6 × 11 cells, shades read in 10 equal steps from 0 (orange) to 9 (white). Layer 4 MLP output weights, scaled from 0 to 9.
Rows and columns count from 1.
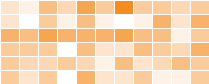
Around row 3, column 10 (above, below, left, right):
7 6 4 5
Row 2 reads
7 9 5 8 4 8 9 8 3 7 3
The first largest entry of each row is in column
2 2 10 4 6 4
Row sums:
53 71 41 60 62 69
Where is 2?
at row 1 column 5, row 3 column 3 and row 3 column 7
